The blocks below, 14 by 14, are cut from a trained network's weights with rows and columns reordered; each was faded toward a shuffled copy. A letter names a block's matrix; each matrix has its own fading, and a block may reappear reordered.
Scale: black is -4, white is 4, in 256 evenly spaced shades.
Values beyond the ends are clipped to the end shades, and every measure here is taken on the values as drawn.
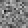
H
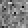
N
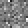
N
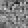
H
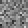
H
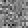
H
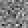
H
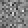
H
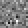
N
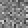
H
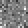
N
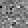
N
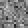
H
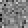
N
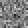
H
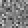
H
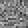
H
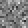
H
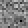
H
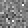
N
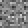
H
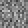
H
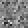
N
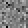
N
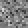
N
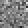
H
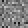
H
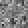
N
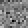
N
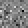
N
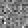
H
